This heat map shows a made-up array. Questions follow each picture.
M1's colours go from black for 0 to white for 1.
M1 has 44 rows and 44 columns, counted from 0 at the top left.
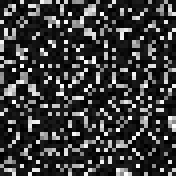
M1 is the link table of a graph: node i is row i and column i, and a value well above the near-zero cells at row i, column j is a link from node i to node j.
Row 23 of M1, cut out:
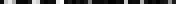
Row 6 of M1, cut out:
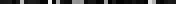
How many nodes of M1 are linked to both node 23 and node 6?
1
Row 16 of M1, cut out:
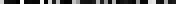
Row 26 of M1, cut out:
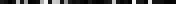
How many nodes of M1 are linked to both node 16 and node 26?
4
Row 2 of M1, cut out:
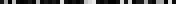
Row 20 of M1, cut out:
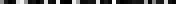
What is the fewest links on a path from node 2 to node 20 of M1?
2
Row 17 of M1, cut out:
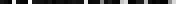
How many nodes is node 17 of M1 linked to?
9
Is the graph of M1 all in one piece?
yes
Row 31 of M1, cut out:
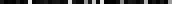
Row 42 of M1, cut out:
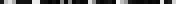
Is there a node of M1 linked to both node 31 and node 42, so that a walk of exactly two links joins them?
yes
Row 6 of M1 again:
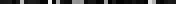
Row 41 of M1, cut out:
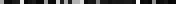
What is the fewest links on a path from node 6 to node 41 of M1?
2
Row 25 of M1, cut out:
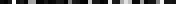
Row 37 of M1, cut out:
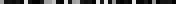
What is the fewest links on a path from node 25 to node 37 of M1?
5
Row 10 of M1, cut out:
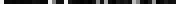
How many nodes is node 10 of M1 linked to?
9
